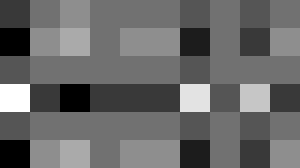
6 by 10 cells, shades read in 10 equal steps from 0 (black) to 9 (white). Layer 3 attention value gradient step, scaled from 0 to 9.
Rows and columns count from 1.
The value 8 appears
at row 4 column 7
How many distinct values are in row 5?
2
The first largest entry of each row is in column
3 3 2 1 2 3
